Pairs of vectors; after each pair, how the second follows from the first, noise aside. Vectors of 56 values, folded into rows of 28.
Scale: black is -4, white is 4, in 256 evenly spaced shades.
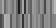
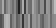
copied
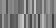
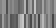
copied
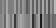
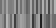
copied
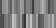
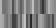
negated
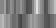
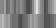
copied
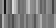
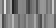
negated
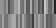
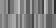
copied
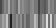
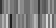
copied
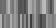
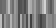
copied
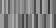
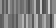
negated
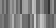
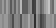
negated
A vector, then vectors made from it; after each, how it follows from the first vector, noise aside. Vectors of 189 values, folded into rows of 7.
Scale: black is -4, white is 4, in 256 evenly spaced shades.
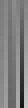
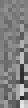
sign-scrambled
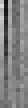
reversed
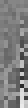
sign-scrambled
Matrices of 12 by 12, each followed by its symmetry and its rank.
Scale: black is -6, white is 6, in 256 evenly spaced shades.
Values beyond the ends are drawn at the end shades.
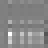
neither, rank one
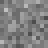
neither, full rank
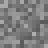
symmetric, full rank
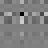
neither, rank one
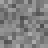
neither, full rank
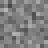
antisymmetric, full rank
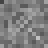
symmetric, full rank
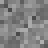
symmetric, full rank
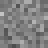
neither, full rank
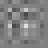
symmetric, rank one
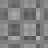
symmetric, rank one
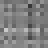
antisymmetric, rank two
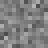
antisymmetric, full rank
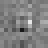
antisymmetric, rank two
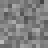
antisymmetric, full rank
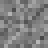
antisymmetric, full rank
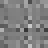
antisymmetric, rank two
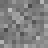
symmetric, full rank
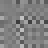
antisymmetric, rank two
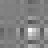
symmetric, rank one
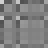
symmetric, rank one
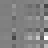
neither, rank one
